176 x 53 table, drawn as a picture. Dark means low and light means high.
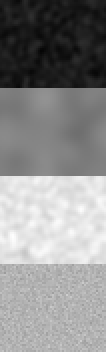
It is made of 4 by 1 panels. Panel 1,1: very low, blotchy, faint in contrast. Panel 2,1: middling, smooth, faint in contrast. Panel 3,1: very high, blotchy, faint in contrast. Panel 4,1: high, fine-grained, faint in contrast.
